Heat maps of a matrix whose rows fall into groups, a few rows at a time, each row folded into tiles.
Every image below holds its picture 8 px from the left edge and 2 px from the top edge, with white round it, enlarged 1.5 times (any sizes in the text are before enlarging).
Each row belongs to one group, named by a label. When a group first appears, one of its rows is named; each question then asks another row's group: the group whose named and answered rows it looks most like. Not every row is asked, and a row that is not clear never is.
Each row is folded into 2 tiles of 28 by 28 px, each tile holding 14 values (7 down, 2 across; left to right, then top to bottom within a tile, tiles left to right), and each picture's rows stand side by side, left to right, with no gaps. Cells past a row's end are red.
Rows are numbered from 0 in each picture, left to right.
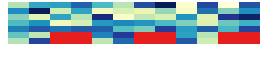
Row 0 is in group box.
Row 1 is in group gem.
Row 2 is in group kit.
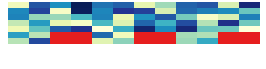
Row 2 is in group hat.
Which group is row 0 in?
box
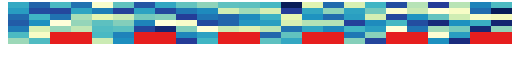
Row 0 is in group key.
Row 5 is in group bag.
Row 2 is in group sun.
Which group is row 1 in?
box
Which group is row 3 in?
kit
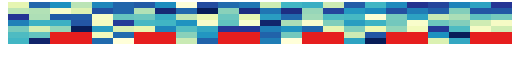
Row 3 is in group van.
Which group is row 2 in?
box
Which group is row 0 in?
gem
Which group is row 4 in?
hat
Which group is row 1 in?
sun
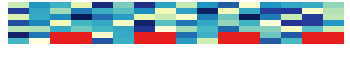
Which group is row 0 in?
van
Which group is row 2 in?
van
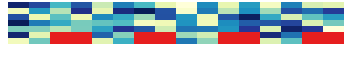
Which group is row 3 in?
van
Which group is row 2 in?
kit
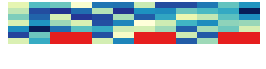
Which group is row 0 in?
van
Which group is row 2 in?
hat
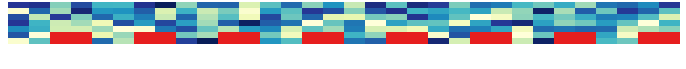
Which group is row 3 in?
key
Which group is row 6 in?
box
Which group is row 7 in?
key
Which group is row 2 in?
gem
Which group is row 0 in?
key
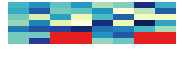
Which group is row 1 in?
bag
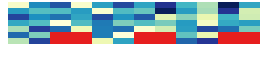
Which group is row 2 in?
bag
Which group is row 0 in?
van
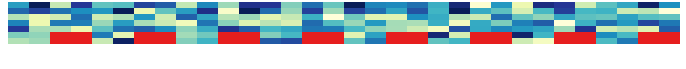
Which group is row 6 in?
van
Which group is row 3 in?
bag
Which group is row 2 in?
box
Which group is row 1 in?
box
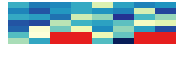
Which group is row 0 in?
key
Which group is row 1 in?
box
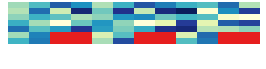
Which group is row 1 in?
box
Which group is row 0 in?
box
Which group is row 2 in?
bag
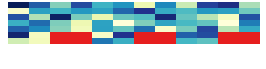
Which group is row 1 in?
hat
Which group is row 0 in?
key
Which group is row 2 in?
van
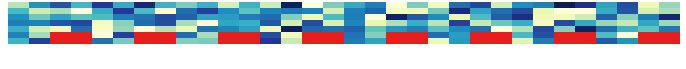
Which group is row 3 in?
kit
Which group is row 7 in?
kit
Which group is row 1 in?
sun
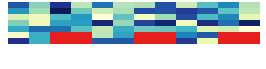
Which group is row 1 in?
bag
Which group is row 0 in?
bag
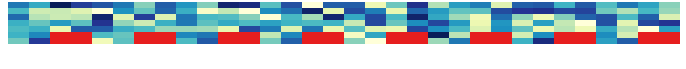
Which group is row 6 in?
hat
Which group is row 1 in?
key
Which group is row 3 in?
hat
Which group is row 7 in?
gem
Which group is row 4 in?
sun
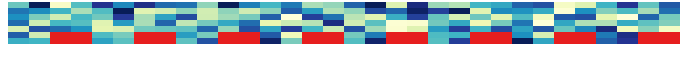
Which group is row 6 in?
kit
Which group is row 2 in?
gem
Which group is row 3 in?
kit
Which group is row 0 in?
kit
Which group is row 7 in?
hat
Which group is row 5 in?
box
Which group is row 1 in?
sun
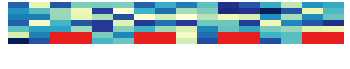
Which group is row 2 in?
bag
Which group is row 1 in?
bag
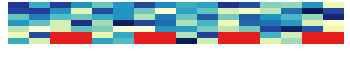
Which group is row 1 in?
sun
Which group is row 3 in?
van
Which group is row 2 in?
sun
